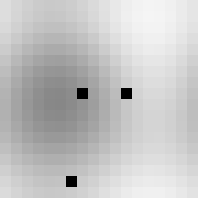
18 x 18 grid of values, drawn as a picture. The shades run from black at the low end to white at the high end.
Three lone cells stand out, each far lower than its neighbours. The ninth with the highest average is the top right. No regular stripes run through it. The centre is the roughest part. The values are skewed, with a long tail toward low values.
